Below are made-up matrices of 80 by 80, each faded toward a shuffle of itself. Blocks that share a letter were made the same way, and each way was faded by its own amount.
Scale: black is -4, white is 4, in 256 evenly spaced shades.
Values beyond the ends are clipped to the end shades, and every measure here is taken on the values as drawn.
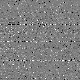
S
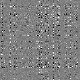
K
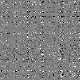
K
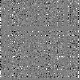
K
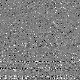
S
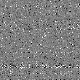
S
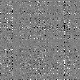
K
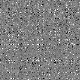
S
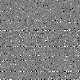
S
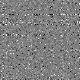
S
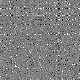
S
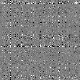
K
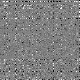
K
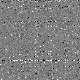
S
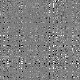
K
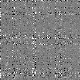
K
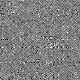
S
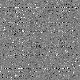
S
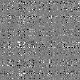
K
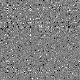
S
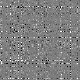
K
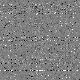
S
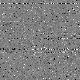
S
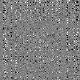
K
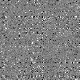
S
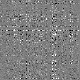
K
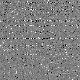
S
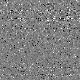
S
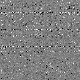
S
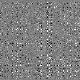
K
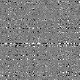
K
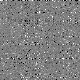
S
